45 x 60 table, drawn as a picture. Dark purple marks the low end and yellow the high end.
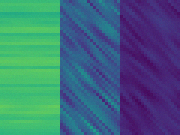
It is made of 1 by 3 panels. Panel 1,1: high, streaked across, faint in contrast. Panel 1,2: low, slanting down to the right. Panel 1,3: very low, slanting down to the right, faint in contrast.
